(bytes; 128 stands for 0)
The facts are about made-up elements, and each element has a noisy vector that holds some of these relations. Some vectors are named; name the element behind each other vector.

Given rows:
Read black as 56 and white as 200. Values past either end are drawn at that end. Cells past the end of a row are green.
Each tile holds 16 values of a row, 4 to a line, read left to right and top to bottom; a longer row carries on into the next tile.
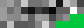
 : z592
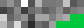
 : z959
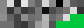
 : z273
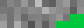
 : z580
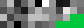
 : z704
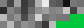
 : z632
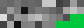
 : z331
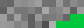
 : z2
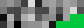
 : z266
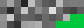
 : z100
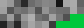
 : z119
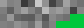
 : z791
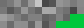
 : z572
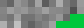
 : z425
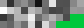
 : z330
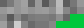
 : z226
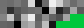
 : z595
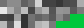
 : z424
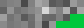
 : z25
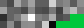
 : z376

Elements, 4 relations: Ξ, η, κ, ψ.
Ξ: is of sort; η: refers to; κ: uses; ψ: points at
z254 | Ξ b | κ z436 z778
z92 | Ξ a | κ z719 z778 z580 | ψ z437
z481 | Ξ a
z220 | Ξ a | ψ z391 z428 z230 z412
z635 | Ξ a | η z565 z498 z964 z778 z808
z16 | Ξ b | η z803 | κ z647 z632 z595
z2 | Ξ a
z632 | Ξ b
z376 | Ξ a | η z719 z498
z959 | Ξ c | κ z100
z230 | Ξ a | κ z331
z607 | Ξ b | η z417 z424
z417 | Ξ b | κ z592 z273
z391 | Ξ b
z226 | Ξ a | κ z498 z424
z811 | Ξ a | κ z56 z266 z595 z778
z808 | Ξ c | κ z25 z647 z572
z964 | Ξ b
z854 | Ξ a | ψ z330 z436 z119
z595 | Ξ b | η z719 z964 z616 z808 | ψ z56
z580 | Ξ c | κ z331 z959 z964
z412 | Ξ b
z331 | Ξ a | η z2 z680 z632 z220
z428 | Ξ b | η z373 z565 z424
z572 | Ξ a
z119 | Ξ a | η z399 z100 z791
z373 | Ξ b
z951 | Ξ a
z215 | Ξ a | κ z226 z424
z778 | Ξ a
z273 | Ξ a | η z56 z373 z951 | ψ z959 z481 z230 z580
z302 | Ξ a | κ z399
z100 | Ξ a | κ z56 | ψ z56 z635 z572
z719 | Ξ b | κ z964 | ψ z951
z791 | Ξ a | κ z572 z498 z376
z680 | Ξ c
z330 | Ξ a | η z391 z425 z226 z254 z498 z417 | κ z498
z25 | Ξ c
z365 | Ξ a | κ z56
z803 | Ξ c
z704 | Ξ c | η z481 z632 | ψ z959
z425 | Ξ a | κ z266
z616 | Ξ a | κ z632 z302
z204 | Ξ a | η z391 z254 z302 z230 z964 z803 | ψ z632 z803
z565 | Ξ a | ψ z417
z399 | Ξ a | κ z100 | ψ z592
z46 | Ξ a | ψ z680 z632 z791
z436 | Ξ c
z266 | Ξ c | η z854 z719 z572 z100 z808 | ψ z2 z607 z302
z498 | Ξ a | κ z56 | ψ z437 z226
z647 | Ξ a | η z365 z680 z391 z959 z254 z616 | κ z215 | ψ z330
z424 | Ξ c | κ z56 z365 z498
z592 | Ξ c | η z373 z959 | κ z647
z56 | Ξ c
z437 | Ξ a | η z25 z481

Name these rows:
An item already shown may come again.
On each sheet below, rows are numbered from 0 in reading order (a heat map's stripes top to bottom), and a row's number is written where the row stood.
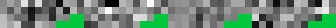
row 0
z373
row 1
z803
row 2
z951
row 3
z437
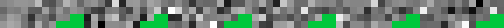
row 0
z951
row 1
z266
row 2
z607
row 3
z100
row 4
z56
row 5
z428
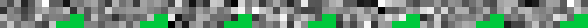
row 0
z632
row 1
z399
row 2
z437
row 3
z330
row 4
z204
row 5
z417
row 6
z16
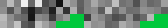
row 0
z373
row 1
z565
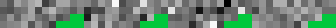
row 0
z808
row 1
z719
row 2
z428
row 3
z220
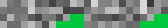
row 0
z854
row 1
z92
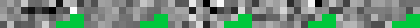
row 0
z592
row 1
z964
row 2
z647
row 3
z498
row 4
z680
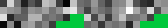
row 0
z437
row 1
z481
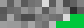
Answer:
z46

